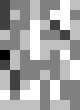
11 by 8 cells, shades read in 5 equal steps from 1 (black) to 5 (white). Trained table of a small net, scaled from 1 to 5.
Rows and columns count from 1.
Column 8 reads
4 3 4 4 3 3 5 5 3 3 3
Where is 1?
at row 6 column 1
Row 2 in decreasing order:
5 5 4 4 3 3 3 2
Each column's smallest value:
1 2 3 3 3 2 2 3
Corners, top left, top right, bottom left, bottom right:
2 4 4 3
